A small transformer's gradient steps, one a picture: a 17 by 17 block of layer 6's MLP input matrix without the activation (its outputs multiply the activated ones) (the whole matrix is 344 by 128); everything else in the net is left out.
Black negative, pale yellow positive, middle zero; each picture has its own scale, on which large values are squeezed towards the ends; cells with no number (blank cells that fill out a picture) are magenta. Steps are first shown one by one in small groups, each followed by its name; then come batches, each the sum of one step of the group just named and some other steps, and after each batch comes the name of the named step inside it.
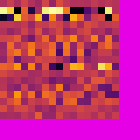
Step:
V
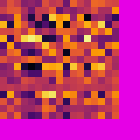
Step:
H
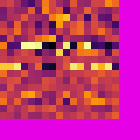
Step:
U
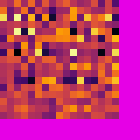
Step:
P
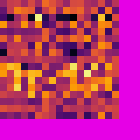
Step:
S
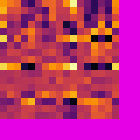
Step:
H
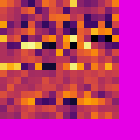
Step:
U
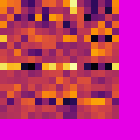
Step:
H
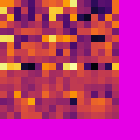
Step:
V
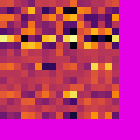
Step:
U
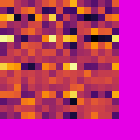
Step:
S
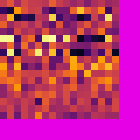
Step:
S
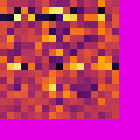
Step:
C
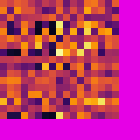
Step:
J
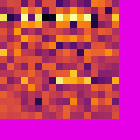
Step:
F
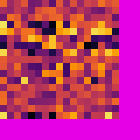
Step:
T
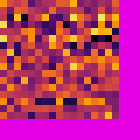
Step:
T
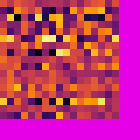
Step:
J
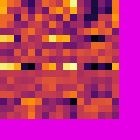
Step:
C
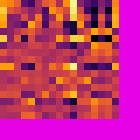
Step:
F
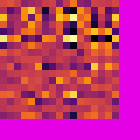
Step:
F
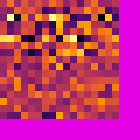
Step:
J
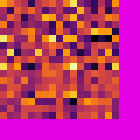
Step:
T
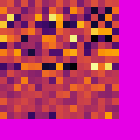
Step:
T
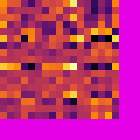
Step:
T
